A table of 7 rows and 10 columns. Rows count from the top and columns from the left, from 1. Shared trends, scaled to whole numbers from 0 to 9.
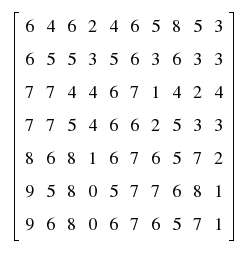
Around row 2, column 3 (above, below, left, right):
6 4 5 3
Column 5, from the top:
4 5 6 6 6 5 6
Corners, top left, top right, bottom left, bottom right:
6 3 9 1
